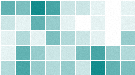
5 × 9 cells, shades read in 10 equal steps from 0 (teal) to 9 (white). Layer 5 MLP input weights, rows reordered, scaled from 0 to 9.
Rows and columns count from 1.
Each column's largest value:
8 8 8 7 8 9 8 9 8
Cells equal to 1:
0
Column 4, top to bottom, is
2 5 4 7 6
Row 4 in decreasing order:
8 7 7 6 5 5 4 3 2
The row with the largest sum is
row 2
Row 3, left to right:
8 6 8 4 6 7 8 9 5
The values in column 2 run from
2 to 8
